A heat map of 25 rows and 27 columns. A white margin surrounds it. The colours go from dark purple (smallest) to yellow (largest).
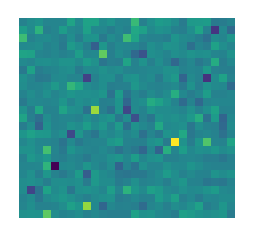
Average level on the scale: 50%. Mirror symmetry: none. Grain: fine. Odd rows or columns: none. Stripes: none. Slope: none. Histogram: heavy tails on both sides. Seam: none.
